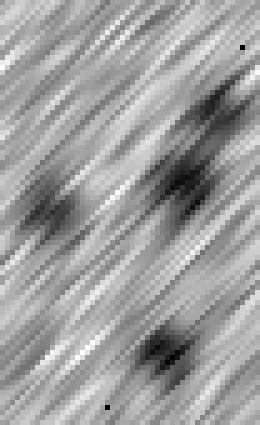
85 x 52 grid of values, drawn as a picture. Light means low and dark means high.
There are four bumps. Neither half mirrors the other. There is no overall slope. There are two isolated cells, each far higher than the cells round it.
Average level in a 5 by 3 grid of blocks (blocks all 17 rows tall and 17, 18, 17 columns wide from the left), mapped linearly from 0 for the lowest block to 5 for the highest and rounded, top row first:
0 1 0 | 1 0 5 | 4 2 3 | 0 1 1 | 0 3 1
